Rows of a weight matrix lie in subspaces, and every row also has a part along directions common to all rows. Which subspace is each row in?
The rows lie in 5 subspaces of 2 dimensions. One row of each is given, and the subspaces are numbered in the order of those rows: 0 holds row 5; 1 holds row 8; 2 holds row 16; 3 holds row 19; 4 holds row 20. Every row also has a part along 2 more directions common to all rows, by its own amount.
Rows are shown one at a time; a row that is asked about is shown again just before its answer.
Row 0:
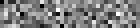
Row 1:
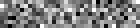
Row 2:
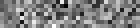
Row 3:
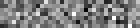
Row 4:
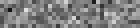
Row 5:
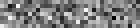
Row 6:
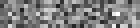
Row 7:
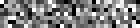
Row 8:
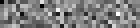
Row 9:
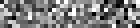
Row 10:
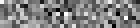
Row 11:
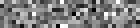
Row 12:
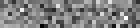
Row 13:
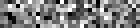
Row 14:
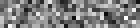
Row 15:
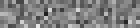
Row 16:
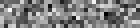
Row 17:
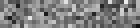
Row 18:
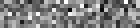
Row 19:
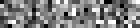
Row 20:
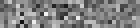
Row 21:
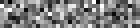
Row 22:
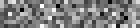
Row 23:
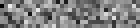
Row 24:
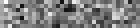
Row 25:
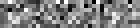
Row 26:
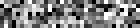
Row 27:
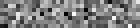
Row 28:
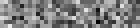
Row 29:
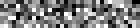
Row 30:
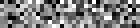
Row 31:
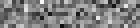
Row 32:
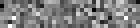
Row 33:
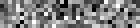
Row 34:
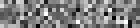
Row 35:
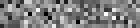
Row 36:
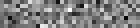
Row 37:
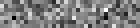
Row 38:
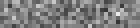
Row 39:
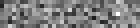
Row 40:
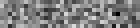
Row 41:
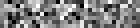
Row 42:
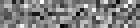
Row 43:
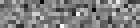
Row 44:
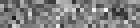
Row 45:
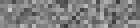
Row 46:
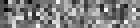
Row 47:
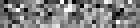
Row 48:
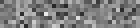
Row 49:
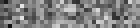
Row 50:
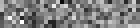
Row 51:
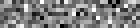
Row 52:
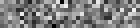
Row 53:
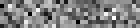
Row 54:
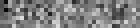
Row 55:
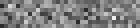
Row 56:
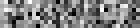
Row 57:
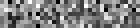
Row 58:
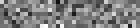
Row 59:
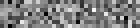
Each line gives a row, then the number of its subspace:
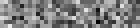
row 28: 3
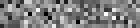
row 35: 0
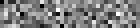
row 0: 1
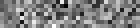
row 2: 4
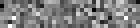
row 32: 1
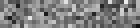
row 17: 4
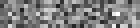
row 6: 1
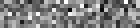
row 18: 4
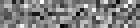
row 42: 2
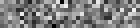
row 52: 4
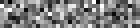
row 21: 2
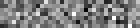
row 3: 0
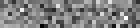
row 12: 1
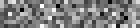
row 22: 1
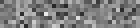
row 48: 4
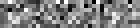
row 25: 2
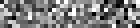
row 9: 4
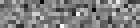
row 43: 2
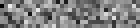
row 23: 0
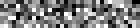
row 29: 0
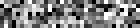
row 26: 2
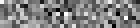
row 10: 1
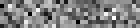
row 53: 0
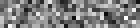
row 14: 2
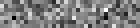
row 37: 3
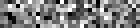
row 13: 0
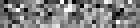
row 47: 3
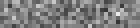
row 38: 3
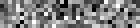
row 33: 4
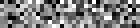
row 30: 4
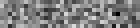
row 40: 1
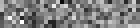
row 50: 4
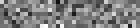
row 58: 1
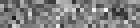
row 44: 3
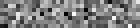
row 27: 0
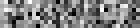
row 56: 3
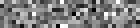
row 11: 2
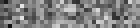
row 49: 3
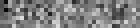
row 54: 3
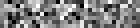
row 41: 4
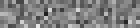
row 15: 0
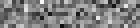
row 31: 2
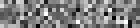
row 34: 0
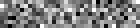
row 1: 1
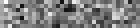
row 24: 3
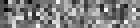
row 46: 3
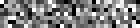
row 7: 4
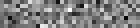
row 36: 1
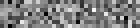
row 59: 0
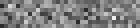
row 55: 0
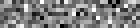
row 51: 2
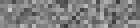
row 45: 2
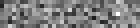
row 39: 1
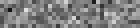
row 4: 2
